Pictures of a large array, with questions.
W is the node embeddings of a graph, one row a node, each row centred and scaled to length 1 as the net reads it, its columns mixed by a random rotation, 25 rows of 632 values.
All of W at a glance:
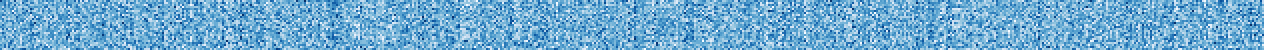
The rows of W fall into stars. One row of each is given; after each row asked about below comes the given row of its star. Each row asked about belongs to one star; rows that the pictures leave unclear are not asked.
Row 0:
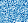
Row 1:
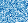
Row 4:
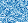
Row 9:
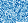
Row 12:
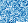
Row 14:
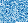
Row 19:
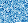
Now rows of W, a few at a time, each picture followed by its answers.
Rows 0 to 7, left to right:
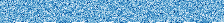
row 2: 0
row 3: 19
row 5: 0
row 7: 9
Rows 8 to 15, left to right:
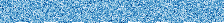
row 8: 19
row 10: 4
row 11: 19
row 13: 4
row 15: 0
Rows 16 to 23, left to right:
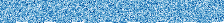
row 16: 9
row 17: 12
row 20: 14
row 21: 1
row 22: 1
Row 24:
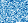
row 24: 14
